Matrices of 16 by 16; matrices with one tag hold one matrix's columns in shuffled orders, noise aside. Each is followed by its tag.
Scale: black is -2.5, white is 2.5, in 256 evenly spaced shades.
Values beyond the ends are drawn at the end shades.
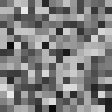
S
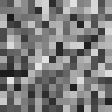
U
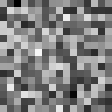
S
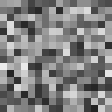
S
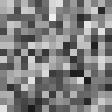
U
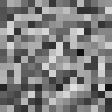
S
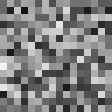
S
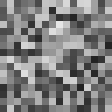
U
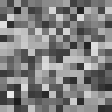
S
